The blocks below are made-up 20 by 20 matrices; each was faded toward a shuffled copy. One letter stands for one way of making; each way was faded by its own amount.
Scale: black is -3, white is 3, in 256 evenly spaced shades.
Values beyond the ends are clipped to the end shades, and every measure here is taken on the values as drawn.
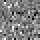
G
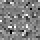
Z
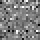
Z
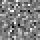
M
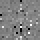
M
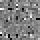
Z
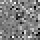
Z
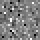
M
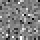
M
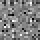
G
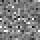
Z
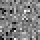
G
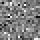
G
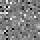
M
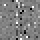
M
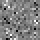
M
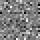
M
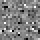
Z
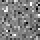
M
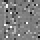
M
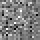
M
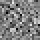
G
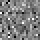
G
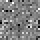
Z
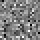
G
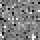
M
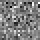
Z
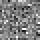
G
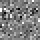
Z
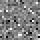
M
